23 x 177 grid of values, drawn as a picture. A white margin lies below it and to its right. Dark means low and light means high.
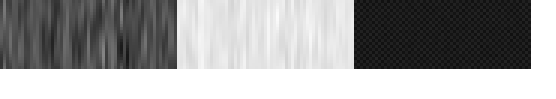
The table splits into one row of 3 panels. Panel 1,1: low, streaked downward. Panel 1,2: very high, streaked downward, faint in contrast. Panel 1,3: very low, checkered, faint in contrast.
